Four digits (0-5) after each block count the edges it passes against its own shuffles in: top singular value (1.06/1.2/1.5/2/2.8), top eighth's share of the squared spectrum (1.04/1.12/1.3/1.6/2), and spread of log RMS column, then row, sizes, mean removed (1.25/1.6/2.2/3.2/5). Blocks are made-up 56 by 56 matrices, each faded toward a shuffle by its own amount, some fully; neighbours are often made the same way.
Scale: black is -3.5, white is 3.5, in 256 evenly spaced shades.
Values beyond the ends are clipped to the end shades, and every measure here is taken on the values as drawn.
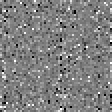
3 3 2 0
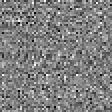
4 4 2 2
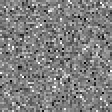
0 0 0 0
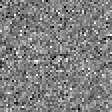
2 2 0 0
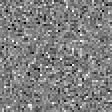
1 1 0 0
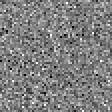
0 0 0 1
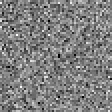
3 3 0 1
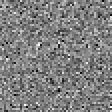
3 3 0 1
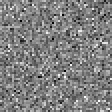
0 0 0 0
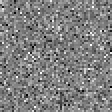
2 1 0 0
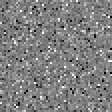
0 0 0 0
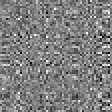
4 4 3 3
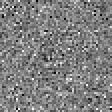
2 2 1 0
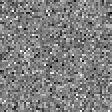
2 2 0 0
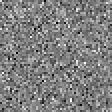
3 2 0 0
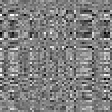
5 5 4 4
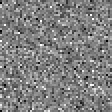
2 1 0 0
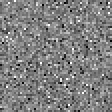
0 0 0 0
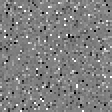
0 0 0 0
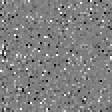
2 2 0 1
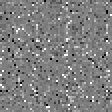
3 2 1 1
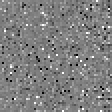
2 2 0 0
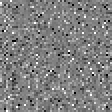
3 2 1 0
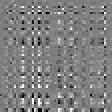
5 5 4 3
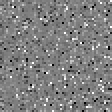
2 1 0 0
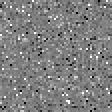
1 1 0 1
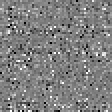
3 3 2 2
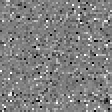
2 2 1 1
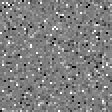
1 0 0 0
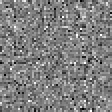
3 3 1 1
